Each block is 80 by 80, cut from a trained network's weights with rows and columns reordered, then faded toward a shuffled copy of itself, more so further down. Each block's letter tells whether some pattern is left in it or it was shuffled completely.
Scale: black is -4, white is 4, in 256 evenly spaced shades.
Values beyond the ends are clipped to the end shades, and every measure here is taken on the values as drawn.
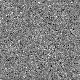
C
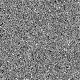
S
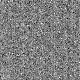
C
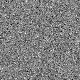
S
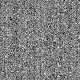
C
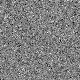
S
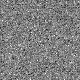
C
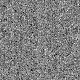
C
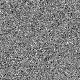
S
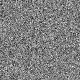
C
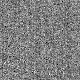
C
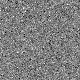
S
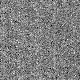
C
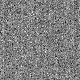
C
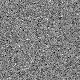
S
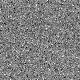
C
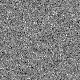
S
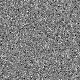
S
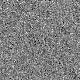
S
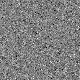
S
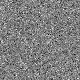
S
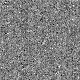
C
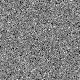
S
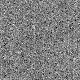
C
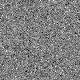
S
